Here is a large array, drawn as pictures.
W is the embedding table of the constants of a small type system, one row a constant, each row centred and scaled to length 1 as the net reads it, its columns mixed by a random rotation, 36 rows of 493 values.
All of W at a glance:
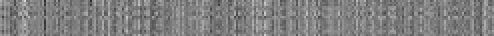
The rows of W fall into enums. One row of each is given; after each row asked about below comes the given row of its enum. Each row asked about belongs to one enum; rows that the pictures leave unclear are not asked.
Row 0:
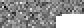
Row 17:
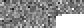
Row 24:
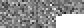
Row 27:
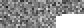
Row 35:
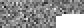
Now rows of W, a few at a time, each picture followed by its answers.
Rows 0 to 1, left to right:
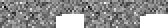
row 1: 0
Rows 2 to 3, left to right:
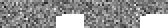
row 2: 35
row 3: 24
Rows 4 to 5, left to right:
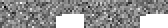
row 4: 0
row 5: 35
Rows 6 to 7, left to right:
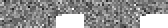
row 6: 17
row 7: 24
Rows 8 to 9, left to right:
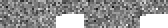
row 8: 27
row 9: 17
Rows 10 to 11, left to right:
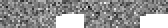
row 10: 27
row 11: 0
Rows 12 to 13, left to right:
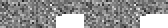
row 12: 24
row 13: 24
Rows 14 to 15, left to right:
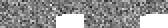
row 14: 24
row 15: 27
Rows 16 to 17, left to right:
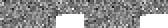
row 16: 17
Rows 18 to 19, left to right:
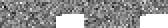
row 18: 0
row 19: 17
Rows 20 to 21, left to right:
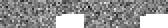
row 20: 27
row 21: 0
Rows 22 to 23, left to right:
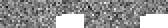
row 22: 27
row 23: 0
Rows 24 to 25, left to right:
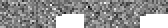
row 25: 0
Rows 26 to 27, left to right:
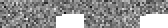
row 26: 35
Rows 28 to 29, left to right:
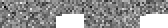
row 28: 0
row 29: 27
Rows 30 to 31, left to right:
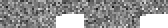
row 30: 27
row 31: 17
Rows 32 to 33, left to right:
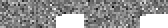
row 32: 24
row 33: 17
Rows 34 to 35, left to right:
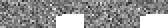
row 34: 24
